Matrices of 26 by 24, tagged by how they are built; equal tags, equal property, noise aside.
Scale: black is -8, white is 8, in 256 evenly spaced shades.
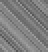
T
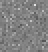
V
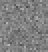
V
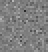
V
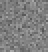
V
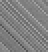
T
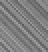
T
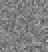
V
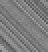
T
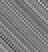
T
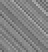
T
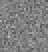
V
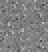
V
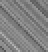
T
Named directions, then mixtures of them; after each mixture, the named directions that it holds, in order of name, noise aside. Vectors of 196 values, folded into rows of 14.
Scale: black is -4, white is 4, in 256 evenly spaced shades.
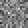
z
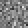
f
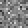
f, z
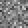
f, z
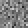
f, z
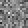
z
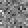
f, z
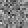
z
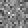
z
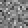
f, z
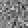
f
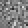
f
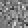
f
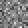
f, z
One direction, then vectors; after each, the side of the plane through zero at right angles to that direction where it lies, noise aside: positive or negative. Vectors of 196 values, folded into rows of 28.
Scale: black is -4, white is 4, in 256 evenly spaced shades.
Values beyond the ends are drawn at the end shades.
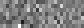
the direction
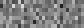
negative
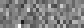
positive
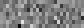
negative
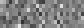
positive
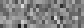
negative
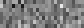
positive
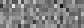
negative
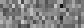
negative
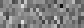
negative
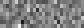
positive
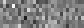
positive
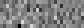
negative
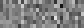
negative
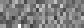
positive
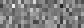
negative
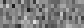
negative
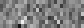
negative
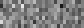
negative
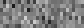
negative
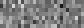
negative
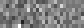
positive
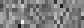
negative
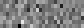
negative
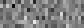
negative
